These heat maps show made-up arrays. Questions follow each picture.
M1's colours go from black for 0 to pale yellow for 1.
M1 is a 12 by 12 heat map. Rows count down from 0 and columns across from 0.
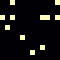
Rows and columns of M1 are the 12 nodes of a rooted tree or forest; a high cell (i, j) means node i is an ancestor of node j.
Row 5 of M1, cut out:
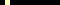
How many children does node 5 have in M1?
1
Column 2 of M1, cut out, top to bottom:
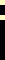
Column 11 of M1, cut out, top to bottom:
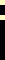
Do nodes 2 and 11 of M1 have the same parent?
yes
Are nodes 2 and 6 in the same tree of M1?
no
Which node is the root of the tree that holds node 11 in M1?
3
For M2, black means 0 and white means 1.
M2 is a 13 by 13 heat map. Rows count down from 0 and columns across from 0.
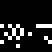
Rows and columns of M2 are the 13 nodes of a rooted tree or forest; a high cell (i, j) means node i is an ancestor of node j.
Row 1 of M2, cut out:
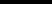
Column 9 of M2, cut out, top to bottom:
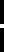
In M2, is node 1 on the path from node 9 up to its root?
no
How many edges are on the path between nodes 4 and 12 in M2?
5
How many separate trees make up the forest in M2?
2
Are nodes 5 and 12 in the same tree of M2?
no
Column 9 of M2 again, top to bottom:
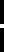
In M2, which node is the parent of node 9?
6
